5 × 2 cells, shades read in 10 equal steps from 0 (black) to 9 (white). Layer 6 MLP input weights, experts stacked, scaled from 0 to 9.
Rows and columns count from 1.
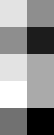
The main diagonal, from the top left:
8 1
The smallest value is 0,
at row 5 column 2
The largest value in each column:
9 6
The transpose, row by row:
8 5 8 9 4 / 5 1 6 6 0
